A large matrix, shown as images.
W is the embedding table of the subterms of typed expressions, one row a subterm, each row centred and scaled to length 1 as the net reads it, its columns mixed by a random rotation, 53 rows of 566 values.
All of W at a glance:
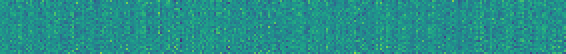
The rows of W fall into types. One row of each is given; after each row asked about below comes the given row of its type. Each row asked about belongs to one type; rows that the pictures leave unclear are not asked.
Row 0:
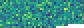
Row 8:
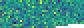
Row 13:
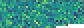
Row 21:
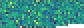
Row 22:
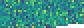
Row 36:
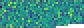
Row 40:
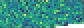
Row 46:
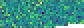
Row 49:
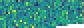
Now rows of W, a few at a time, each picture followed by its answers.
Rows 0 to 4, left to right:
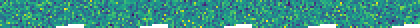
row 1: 0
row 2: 49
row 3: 49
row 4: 46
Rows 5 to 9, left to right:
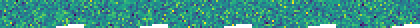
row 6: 0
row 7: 21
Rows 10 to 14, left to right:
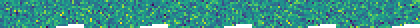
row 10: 22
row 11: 40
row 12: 0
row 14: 46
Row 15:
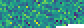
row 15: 13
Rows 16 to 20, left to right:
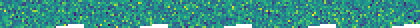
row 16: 13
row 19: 22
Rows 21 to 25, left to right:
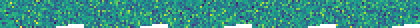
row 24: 36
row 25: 0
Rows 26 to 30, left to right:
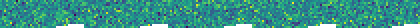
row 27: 13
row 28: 8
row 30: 49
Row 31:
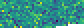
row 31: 46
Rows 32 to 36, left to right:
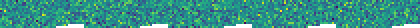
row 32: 13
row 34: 36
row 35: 21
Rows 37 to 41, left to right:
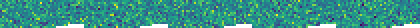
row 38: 36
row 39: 22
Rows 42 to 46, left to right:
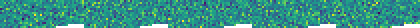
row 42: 46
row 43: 36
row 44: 49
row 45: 22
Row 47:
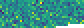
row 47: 46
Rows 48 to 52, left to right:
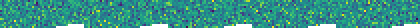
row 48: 49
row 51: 21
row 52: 21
